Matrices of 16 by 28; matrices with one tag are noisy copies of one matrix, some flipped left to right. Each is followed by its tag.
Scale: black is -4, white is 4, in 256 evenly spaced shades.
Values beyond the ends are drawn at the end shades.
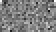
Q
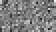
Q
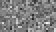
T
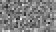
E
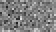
E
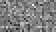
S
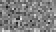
E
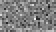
E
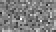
E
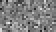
T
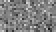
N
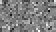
Q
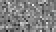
S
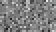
N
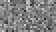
N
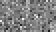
N
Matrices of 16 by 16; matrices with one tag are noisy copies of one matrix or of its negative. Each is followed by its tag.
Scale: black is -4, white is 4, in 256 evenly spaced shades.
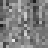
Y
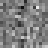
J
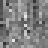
Y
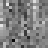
Y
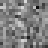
J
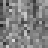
Y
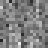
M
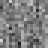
M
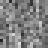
M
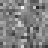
J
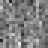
M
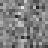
J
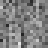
M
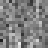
M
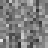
M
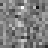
J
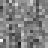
M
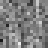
M
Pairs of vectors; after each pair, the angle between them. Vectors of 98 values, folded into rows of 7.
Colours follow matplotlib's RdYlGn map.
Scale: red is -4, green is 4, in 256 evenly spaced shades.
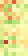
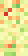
partly aligned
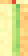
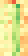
nearly parallel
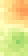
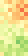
nearly parallel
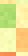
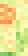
nearly opposite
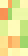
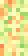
partly aligned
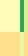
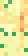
partly opposed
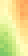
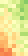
nearly opposite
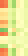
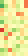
partly opposed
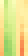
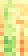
nearly parallel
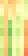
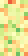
partly aligned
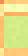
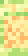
nearly opposite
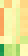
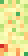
partly opposed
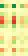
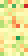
partly aligned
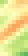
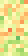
partly aligned
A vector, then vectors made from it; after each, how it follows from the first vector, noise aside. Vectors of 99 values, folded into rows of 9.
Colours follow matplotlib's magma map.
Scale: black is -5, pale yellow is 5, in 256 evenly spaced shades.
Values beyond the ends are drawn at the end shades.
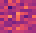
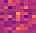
copied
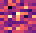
scaled up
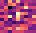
scaled up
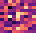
scaled up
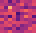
negated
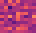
copied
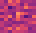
copied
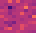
partly zeroed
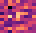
scaled up
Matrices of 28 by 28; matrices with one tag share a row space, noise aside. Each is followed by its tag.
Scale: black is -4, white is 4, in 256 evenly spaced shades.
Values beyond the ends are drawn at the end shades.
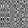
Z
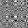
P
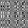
Z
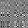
Z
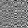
P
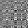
P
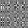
Z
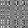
Z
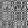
P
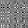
Z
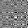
P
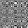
P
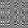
Z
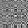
P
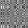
Z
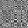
P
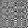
P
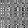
Z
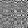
P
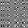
Z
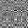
P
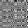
P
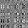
Z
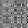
P
